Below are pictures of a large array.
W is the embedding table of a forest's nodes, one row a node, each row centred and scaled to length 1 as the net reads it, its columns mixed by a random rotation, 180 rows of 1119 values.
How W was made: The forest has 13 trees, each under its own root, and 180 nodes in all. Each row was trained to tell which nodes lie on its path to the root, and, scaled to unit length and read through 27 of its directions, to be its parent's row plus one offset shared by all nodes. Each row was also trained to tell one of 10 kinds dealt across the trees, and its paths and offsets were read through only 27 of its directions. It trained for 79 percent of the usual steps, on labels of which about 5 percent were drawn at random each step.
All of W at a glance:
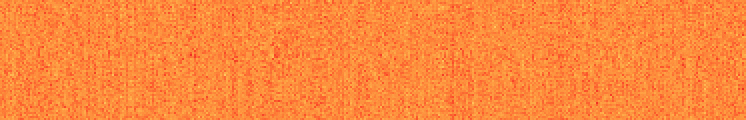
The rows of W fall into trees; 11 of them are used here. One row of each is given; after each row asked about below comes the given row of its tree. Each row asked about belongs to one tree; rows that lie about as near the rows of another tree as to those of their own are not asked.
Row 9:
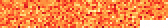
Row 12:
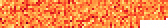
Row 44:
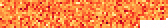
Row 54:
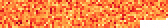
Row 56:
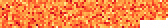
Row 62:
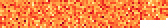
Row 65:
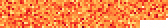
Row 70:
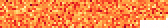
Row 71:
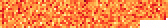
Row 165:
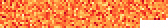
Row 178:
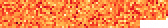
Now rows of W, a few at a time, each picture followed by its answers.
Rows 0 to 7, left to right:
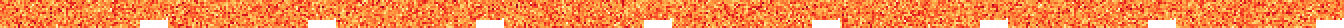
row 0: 9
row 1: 56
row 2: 44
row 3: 44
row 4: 56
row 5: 56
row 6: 9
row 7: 9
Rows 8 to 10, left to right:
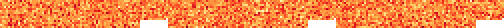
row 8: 178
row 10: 165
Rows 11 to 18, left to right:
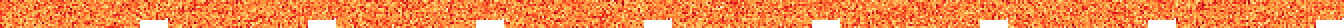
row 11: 65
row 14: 12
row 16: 56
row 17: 9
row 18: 12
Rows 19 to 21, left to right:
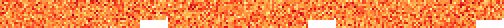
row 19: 70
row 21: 65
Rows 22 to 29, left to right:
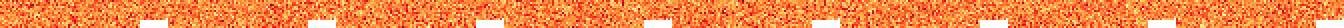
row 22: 70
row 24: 9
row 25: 12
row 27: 56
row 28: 56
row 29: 12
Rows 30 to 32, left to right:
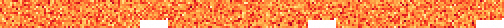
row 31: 71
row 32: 65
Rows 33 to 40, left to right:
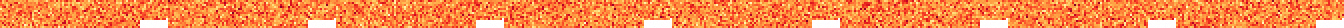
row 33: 165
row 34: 165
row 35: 71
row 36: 65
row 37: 71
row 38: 62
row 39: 165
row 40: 56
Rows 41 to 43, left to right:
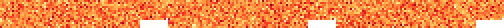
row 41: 71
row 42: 12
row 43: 56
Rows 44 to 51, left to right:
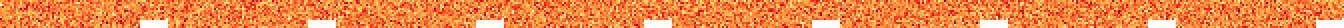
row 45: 71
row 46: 65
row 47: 44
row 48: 65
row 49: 54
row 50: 12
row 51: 178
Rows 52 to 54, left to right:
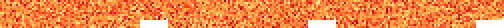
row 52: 9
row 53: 165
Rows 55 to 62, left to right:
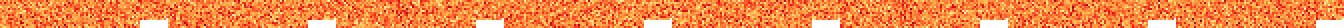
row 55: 9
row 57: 71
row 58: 56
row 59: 70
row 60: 56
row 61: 71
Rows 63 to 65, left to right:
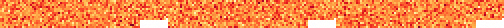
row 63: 44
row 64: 44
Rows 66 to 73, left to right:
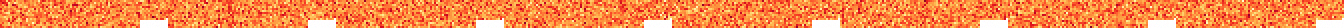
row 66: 44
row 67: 54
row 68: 54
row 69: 44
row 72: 65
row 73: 70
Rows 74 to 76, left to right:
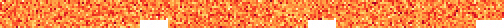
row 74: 54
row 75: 56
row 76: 178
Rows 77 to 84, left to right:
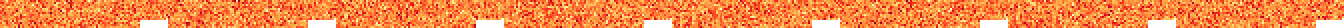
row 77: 9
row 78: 62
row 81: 56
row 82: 9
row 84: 71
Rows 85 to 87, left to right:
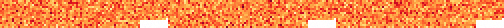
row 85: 12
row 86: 62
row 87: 12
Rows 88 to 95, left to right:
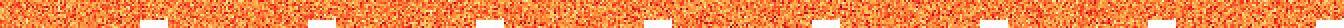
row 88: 44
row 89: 44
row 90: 9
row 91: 54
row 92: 62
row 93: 178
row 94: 62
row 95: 62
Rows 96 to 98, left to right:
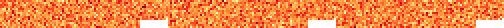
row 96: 44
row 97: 70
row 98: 9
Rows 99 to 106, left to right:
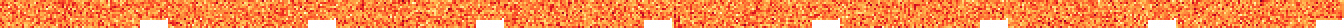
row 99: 12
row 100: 9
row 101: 9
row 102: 178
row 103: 56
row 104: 44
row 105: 9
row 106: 71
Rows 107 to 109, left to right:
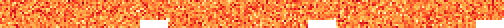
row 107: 12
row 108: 56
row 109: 178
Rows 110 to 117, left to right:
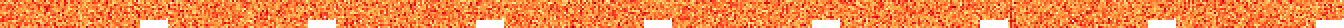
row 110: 178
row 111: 178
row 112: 178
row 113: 178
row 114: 12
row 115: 62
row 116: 56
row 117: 65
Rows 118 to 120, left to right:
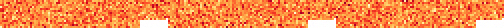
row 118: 54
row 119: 62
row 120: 62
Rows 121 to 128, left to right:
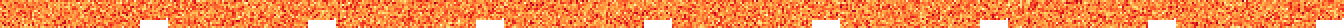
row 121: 165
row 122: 165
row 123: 70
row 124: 178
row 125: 71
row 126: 178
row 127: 12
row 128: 165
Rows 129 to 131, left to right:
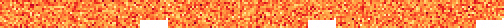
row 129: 70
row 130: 70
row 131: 9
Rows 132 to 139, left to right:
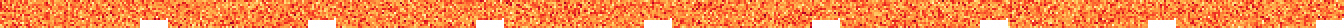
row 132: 165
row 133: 165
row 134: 65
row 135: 44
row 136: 178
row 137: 165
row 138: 178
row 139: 71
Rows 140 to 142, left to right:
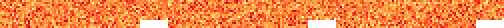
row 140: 62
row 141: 54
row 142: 165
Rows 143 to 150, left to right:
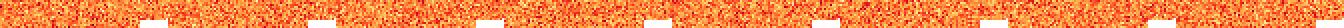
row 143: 178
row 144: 12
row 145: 9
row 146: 62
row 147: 165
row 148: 62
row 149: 44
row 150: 178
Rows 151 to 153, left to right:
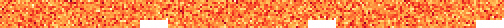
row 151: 62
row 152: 12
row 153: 56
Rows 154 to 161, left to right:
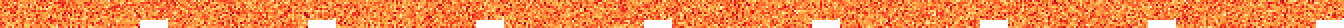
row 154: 12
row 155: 178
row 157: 44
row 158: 56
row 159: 71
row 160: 65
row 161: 54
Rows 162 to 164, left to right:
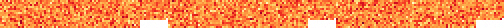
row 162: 12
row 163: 165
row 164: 12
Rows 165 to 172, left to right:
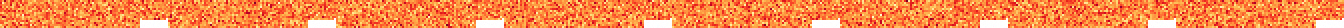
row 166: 12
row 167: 9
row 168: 65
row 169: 178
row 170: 165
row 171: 9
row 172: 54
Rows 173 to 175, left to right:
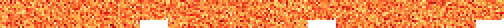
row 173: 9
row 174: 12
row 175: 70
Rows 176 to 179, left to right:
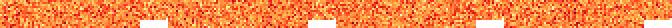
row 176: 56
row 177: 62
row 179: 56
